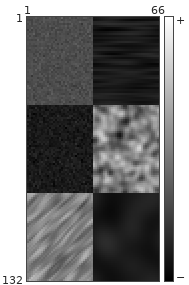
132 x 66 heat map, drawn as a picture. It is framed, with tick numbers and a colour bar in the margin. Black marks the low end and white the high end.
The table splits into 3 rows of 2 panels. Panel 1,1: low, fine-grained, faint in contrast. Panel 1,2: very low, streaked across, faint in contrast. Panel 2,1: very low, fine-grained, faint in contrast. Panel 2,2: middling, blotchy, strong in contrast. Panel 3,1: middling, slanting up to the right. Panel 3,2: very low, smooth, faint in contrast.
